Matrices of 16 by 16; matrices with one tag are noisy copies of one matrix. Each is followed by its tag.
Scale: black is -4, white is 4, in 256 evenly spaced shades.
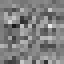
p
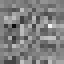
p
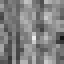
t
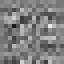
p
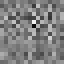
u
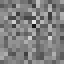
u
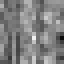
t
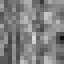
t
